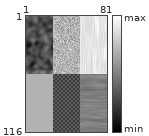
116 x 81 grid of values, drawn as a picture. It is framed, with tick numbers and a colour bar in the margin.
The table splits into 2 rows of 3 panels. Panel 1,1: low, blotchy. Panel 1,2: high, fine-grained. Panel 1,3: very high, streaked downward, faint in contrast. Panel 2,1: high, flat. Panel 2,2: low, checkered. Panel 2,3: middling, streaked across, faint in contrast.
